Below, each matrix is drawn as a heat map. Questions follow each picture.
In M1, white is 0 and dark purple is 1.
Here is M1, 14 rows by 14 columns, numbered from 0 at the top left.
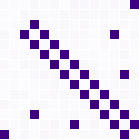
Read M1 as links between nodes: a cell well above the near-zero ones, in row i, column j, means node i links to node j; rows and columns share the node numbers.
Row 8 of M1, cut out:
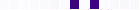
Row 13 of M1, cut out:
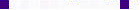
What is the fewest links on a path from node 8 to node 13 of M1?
3
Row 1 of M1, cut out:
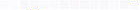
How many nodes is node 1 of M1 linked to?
0
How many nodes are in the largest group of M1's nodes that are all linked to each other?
2
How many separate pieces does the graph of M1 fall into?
2
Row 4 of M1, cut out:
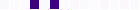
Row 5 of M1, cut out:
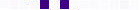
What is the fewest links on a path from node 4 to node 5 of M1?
1
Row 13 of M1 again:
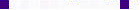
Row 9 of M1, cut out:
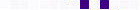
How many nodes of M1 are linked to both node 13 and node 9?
0
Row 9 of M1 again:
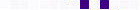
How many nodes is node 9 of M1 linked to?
2
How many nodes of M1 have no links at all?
1
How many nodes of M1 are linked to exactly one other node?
2
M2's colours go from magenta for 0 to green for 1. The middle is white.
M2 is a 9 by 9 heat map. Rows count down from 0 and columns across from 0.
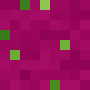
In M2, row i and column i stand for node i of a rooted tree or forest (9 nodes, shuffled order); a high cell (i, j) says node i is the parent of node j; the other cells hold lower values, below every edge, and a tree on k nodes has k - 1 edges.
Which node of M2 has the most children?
0
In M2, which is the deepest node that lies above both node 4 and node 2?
0
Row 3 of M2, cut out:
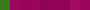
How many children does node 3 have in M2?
1
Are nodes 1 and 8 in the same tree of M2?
yes
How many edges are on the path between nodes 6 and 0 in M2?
2
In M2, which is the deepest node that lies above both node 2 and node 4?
0
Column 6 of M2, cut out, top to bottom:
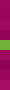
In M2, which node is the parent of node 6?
4
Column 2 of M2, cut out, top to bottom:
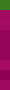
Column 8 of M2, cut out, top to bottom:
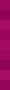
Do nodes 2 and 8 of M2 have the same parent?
no
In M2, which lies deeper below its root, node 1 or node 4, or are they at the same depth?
the same depth
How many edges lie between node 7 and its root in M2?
0
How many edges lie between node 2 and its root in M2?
2
